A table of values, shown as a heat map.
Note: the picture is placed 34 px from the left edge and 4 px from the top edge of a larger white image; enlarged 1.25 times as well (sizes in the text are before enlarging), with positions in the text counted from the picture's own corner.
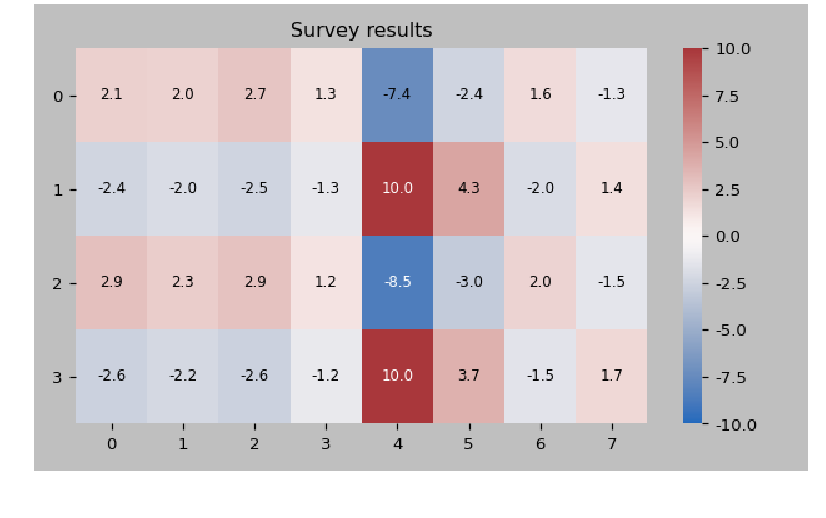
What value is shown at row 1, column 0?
-2.4
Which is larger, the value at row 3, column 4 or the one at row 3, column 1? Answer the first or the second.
the first
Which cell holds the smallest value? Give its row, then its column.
2, 4
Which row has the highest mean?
1
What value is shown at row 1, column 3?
-1.3
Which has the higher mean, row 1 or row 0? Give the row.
1
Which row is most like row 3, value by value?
1
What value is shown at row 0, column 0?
2.1
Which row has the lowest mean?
2
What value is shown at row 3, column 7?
1.7
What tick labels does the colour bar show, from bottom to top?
-10.0, -7.5, -5.0, -2.5, 0.0, 2.5, 5.0, 7.5, 10.0
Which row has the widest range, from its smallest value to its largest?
3
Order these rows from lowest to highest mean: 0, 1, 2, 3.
2, 0, 3, 1
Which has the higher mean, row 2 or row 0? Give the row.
0
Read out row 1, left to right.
-2.4 -2.0 -2.5 -1.3 10.0 4.3 -2.0 1.4
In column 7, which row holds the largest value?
3
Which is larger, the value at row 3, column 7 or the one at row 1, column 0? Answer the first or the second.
the first
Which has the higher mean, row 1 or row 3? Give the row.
1
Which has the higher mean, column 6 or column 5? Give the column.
5
